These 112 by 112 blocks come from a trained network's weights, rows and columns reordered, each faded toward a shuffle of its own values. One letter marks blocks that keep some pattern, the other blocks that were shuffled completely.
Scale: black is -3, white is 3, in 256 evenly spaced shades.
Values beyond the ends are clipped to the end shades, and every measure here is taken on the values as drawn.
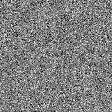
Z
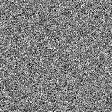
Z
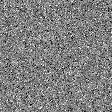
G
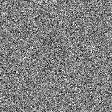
Z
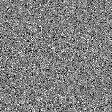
Z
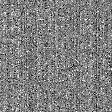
Z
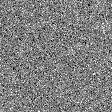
G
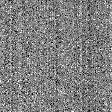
Z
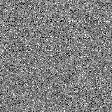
Z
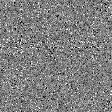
Z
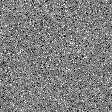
G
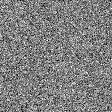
G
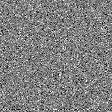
Z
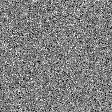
G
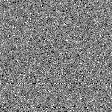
Z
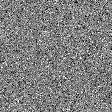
G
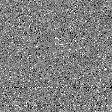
Z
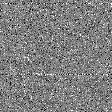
Z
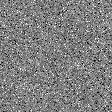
G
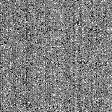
Z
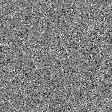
G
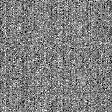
Z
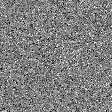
G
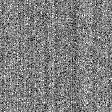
Z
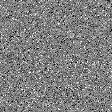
Z
